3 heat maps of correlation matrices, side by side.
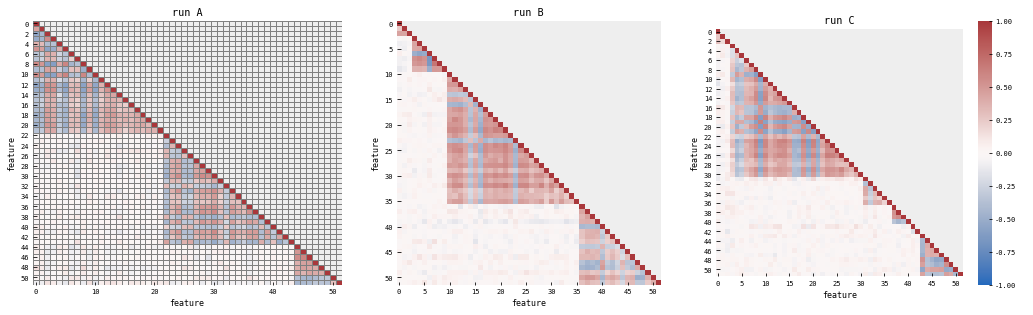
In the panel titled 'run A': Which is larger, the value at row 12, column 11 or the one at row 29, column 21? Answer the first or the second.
the first
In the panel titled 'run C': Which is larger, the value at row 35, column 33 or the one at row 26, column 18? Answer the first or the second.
the second
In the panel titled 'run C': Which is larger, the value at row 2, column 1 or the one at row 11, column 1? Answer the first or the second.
the first
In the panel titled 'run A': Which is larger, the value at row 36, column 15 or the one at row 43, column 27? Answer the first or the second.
the first
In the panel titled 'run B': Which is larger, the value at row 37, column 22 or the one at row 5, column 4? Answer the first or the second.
the second
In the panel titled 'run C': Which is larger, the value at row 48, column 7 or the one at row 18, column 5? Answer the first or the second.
the first
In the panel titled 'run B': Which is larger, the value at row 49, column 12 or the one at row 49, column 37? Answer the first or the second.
the second
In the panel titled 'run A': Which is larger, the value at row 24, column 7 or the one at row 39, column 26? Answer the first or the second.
the first
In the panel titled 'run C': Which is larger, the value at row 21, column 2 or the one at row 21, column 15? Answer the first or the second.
the first
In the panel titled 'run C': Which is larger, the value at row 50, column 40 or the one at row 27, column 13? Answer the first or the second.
the second
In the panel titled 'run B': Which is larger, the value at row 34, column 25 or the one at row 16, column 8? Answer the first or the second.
the first
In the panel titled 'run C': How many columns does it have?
52
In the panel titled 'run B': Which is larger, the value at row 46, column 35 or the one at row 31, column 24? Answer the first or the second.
the second
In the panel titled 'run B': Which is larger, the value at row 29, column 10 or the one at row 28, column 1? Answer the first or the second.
the first
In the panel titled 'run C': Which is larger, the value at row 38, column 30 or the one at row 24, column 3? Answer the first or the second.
the second
